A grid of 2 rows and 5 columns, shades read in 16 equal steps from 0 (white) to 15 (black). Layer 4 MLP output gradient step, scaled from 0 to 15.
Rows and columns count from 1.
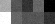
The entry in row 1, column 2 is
10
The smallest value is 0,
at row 2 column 1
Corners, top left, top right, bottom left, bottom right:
5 15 0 12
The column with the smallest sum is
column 1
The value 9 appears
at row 1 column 4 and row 2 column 2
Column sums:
5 19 22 19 27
